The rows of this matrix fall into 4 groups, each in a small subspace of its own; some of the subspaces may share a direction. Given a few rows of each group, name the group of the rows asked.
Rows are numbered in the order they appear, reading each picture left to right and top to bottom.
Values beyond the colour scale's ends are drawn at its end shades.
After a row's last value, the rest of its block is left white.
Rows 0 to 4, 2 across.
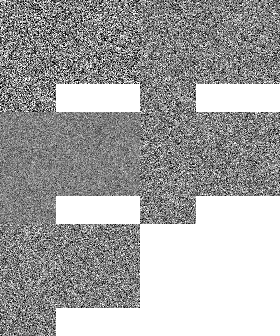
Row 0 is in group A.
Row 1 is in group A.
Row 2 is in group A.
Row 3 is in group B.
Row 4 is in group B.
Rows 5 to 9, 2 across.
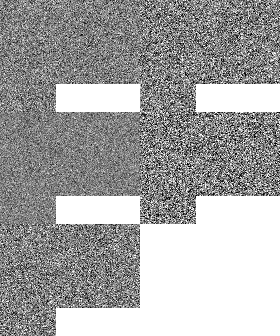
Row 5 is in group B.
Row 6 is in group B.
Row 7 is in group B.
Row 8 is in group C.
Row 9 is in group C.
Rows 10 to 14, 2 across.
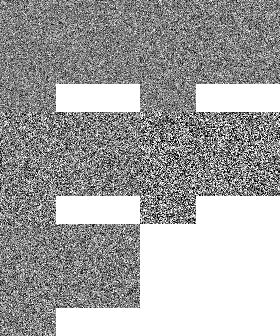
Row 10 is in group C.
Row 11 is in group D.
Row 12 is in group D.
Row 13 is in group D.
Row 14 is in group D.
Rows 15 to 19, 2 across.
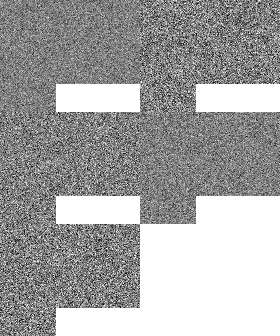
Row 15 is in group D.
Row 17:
C
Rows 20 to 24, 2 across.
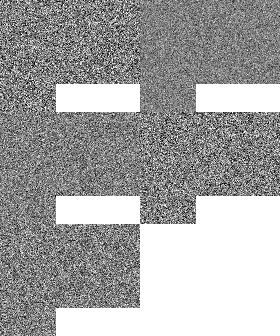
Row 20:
D
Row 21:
D
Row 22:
C
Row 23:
D
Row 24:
D
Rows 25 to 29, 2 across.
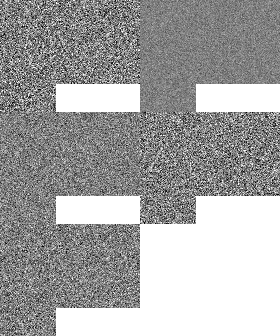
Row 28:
A
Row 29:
B
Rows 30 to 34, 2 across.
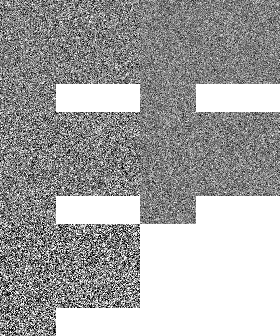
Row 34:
B
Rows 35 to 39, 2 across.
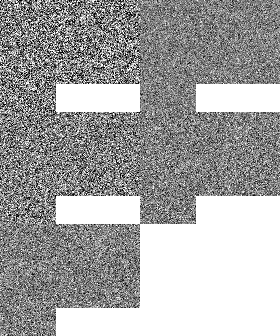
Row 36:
D
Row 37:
C
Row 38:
C
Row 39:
A
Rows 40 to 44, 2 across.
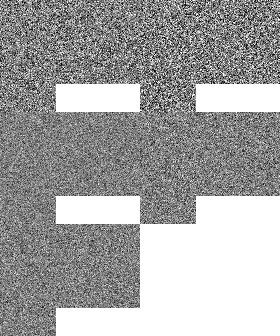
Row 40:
D
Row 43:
D
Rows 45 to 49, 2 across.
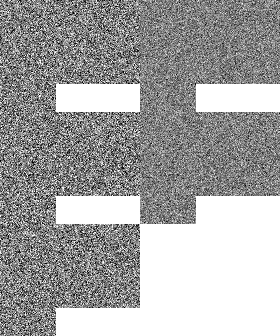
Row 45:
D
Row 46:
C
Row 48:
A
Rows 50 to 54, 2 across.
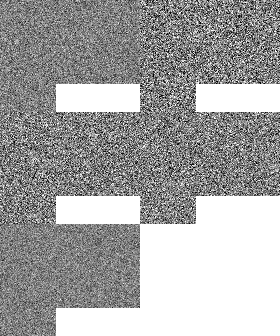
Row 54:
A
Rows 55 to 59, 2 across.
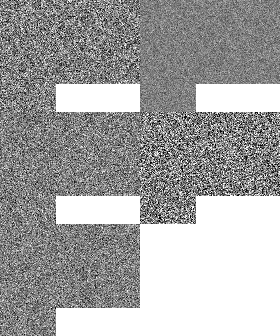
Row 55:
D
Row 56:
D
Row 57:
B
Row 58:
B
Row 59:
C
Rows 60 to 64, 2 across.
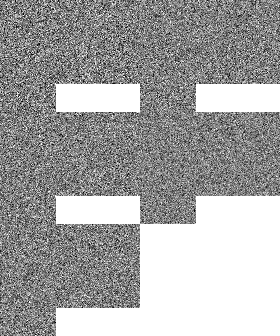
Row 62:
C
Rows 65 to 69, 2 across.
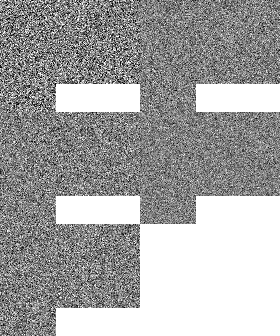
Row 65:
C
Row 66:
B
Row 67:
D
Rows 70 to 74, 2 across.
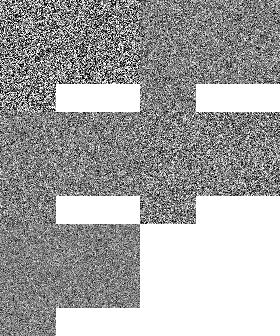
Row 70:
C
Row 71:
A
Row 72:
D
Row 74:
C
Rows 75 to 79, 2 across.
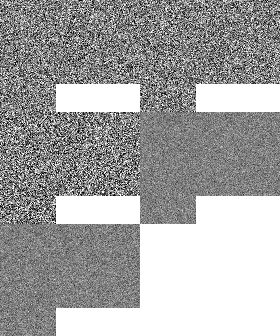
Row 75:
D
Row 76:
D
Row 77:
C
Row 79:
B
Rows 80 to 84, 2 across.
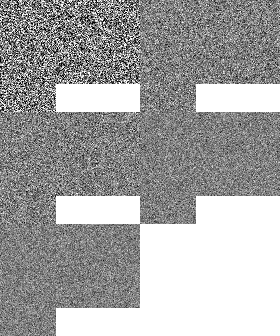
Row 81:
B
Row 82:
C
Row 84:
D
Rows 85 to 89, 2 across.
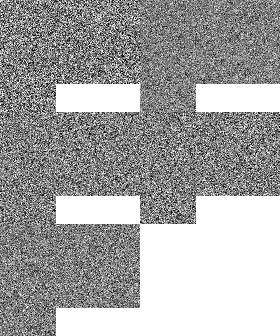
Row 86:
B
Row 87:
D
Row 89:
D
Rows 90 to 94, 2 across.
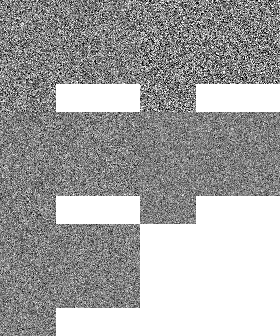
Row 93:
D
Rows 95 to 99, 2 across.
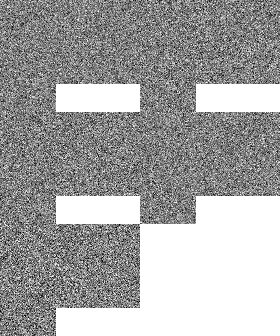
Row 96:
D
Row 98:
B
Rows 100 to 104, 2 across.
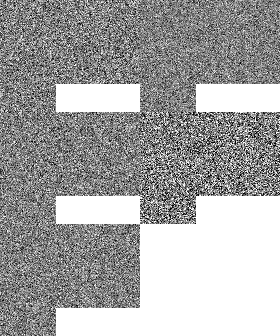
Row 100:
A
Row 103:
C
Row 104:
C
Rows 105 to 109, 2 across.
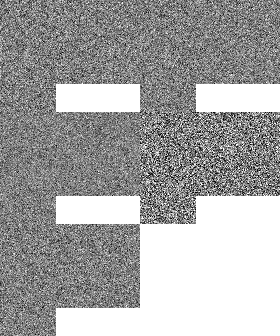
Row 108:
B
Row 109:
D
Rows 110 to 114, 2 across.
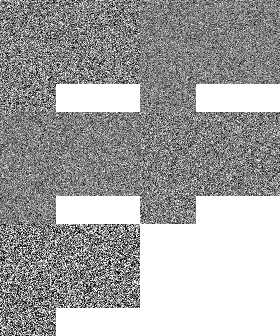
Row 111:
C
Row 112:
B
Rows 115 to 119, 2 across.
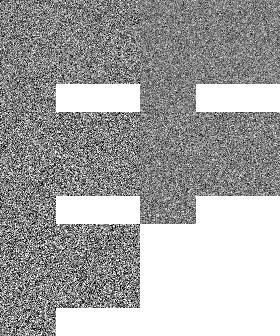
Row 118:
C
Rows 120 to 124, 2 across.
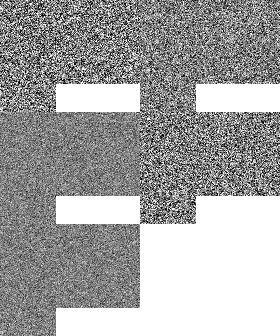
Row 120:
B
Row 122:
C
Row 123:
C
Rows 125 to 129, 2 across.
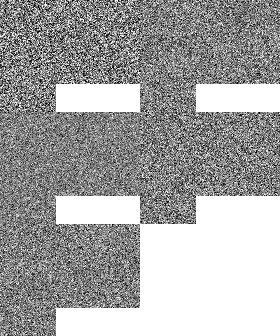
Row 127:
C
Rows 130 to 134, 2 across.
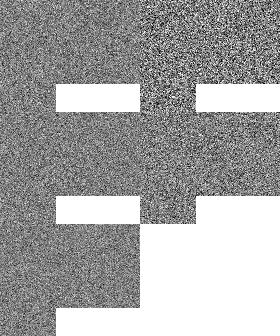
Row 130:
A
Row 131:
C
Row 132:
B
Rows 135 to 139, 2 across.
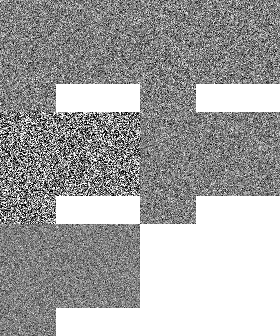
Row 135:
A
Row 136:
D
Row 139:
B
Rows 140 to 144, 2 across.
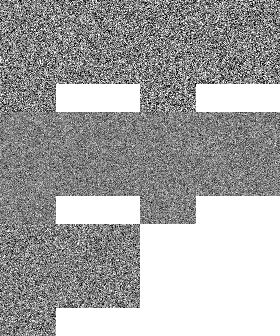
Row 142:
B
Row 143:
C
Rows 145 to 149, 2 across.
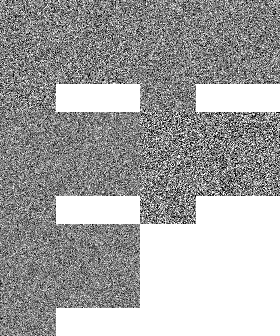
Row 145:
C
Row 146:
A
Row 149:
D
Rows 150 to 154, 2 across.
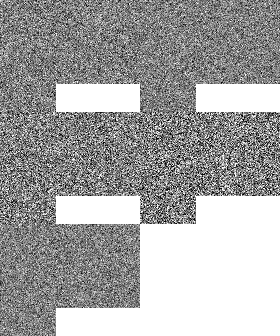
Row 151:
B
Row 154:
D
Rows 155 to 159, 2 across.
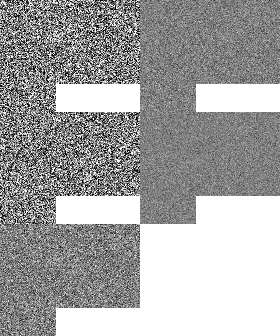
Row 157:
A
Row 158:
C
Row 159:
C
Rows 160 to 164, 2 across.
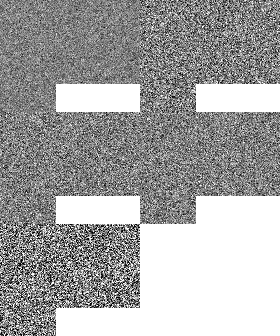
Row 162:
A
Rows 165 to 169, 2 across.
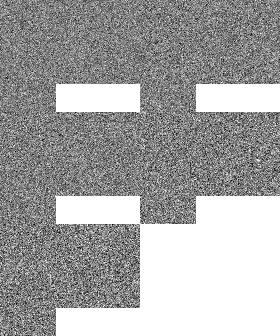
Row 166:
B
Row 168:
A
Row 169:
A
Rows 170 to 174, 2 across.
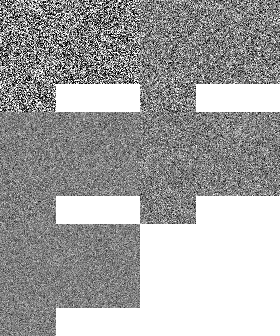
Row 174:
C
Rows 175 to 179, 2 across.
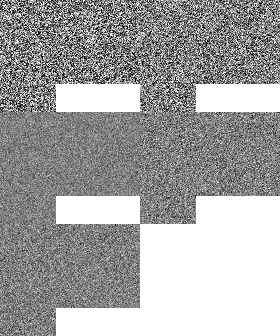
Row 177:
D
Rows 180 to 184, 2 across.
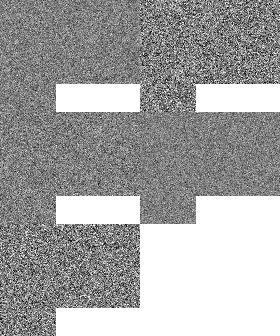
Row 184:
D
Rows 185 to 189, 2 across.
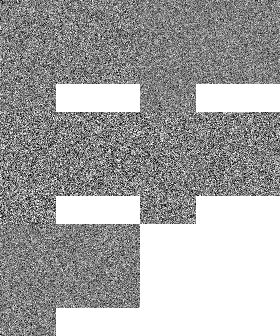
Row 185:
D
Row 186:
B
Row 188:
D
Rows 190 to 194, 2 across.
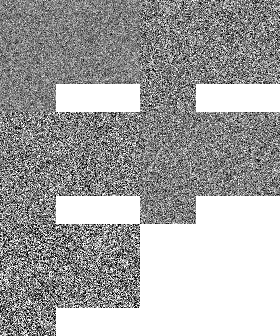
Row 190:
B
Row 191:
B
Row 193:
A
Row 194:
A
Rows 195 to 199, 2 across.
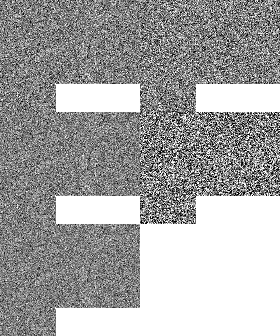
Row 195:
C
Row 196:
B
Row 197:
C
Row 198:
A
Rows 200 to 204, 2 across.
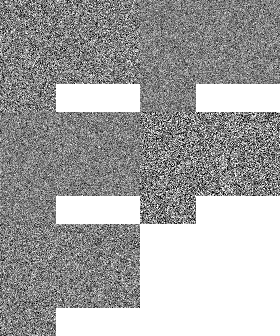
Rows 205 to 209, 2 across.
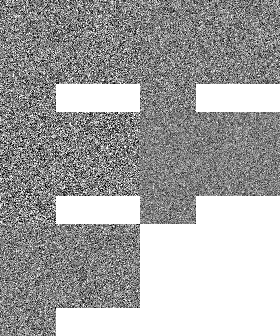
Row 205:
C
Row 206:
D
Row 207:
B
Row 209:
C
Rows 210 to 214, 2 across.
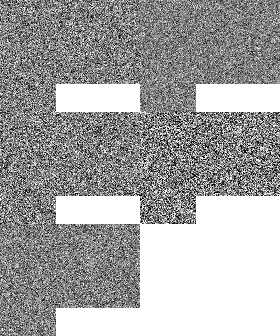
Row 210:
D
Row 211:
A
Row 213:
A
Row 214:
B
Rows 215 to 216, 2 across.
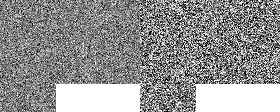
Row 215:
C
